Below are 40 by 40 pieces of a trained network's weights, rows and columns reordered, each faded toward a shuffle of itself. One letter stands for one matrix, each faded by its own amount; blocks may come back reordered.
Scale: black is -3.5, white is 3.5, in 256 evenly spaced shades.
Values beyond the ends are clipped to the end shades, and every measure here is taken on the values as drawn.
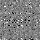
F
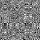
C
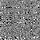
F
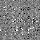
F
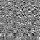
C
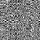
C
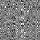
C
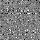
F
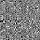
C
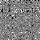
F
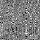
C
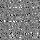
F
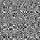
C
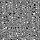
F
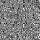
C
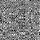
C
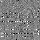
F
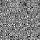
C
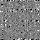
F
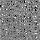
F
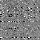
F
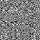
C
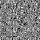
C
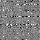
F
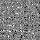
F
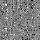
F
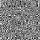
C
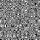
C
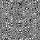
C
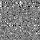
F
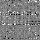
F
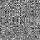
C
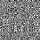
C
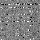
F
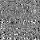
F
